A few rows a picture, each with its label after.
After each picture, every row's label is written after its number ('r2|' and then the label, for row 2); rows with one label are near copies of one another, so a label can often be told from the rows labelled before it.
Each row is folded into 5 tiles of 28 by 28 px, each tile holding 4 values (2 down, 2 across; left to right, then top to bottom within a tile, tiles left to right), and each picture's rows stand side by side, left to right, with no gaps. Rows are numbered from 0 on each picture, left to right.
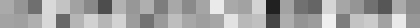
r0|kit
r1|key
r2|kit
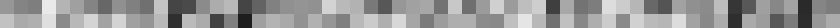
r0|kit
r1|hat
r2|kit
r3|key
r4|kit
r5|hat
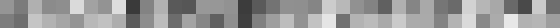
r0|key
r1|hat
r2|kit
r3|kit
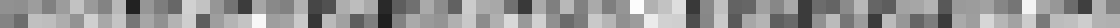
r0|key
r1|kit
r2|hat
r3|kit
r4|key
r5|hat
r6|hat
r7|kit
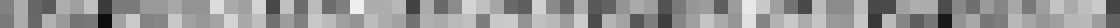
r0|hat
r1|key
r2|key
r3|kit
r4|hat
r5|kit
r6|hat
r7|key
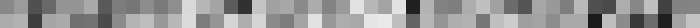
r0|hat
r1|kit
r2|key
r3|kit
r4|hat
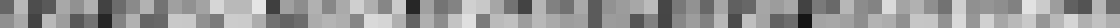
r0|hat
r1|key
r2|key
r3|kit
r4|hat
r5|hat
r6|kit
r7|kit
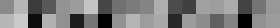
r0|hat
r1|hat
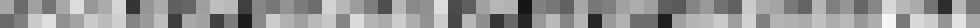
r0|key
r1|hat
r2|kit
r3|hat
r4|hat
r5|kit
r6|kit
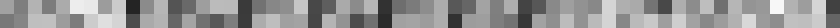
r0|key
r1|hat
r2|hat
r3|hat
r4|kit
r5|key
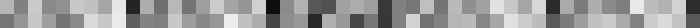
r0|key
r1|key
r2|hat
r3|key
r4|key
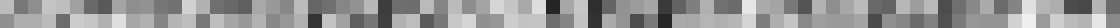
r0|kit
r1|kit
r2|hat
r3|key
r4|hat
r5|kit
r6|hat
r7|kit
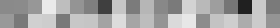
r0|kit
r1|kit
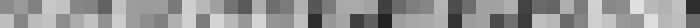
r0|kit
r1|kit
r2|hat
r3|hat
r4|key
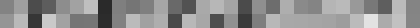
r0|hat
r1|hat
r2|kit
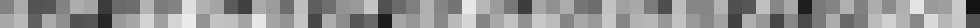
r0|hat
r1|kit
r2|hat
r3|kit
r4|kit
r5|hat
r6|key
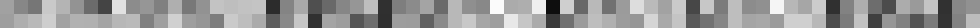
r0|kit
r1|key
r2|hat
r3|key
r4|key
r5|key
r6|hat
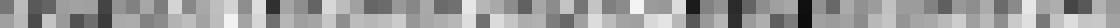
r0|hat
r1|key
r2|kit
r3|kit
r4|key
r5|hat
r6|kit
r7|kit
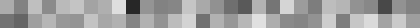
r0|key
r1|kit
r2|kit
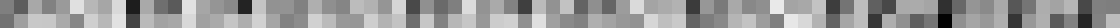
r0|key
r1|kit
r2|key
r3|kit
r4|key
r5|key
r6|hat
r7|hat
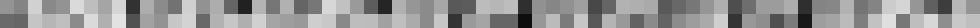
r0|key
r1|kit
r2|kit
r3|hat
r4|hat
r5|hat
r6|kit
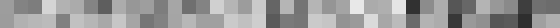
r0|kit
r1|key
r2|key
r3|hat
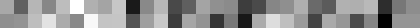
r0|key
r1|hat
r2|hat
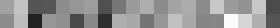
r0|hat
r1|key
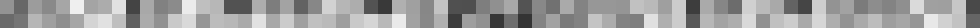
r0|key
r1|kit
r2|kit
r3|hat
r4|key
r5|kit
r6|key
